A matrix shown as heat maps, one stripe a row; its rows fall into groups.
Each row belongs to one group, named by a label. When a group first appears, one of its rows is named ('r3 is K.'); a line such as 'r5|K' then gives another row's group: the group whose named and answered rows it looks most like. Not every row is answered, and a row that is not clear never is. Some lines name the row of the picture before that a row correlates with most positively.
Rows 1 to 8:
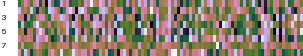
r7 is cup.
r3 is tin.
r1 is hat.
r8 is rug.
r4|cup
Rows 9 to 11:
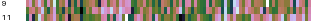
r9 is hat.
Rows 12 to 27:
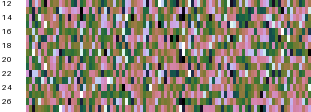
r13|tin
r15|cup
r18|rug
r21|cup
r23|hat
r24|tin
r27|tin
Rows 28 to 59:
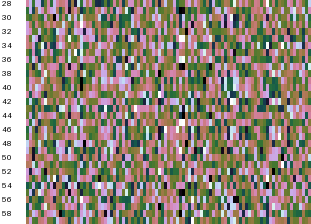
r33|rug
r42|cup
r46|cup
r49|tin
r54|hat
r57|cup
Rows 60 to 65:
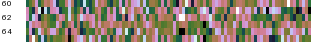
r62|rug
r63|hat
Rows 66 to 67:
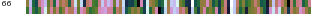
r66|cup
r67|cup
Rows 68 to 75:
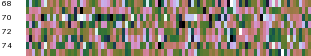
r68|cup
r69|hat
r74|cup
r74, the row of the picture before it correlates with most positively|67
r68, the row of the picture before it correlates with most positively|67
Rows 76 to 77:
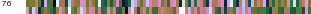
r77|rug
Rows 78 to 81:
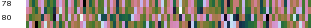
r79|tin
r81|cup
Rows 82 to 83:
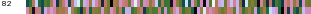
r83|tin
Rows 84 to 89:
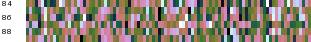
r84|tin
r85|cup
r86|cup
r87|rug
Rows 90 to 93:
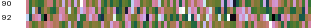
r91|rug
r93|tin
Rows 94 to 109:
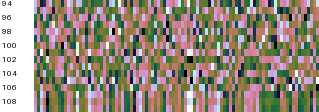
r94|tin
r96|tin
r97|cup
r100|hat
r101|rug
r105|tin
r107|rug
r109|rug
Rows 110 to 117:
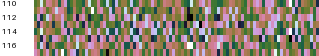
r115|tin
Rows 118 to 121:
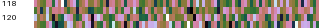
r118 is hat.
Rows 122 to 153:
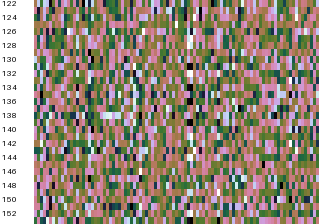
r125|hat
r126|tin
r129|hat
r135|tin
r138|hat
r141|rug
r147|hat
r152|rug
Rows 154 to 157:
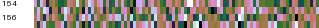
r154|rug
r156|cup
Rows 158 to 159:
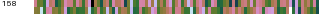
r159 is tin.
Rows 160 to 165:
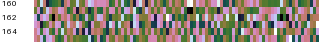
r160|rug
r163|tin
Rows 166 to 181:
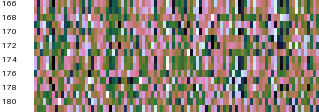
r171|tin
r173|tin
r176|hat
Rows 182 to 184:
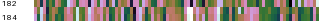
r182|tin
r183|rug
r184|rug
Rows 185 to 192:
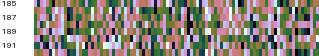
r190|tin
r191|hat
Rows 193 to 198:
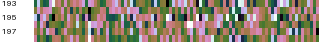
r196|rug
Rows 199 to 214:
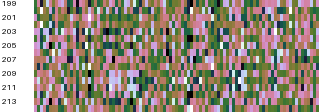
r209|hat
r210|cup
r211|hat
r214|rug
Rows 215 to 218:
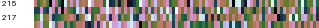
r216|hat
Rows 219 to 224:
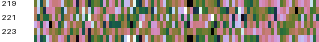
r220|cup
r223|hat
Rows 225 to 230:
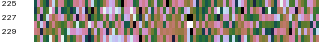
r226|hat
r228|rug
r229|tin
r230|hat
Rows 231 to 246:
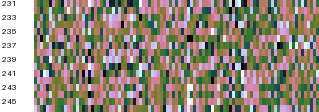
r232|tin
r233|hat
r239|hat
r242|hat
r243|rug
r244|hat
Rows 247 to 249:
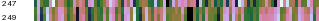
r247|cup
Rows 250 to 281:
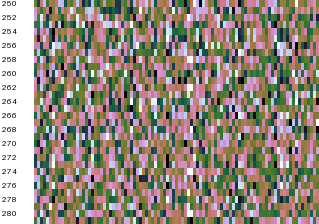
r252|rug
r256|tin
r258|rug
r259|hat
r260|tin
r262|rug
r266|cup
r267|tin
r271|tin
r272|cup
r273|cup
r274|rug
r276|cup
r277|tin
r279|hat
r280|rug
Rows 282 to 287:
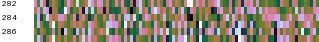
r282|rug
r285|cup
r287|cup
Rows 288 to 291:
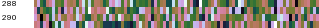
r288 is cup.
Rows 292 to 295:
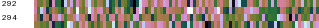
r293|rug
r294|tin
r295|tin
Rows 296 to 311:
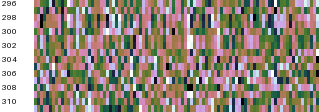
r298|tin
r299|tin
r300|hat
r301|rug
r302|rug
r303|tin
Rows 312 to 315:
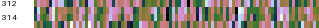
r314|cup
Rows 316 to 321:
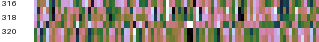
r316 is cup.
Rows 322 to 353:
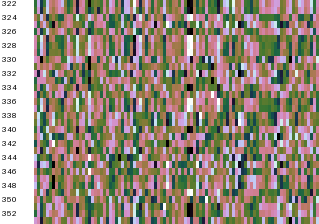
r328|rug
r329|rug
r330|tin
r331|hat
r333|hat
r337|rug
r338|cup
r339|cup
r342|cup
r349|rug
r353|tin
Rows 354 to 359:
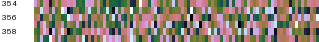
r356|tin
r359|hat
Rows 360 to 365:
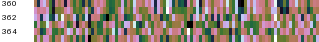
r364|tin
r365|hat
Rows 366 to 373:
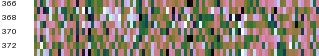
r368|hat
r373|hat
